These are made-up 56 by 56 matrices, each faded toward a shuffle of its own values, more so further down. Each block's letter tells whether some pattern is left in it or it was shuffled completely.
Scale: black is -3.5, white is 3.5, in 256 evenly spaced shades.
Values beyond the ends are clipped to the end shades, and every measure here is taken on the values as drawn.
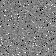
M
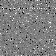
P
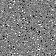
M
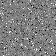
M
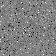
M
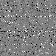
P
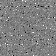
P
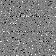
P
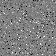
M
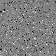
M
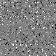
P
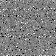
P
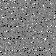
P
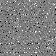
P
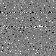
P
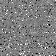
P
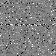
P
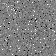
M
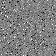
M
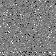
P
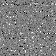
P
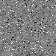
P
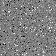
M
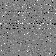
P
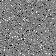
M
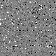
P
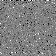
P
